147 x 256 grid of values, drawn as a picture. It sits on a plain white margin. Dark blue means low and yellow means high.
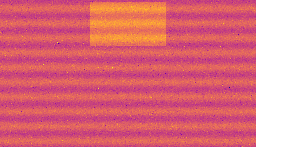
Odd patch: higher, in the top middle. Ninth with the highest average: top middle. Stripes: horizontal, repeating 10 times.
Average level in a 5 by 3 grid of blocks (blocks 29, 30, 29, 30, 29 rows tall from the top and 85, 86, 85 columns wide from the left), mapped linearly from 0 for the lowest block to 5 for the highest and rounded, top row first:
050 / 030 / 000 / 000 / 000
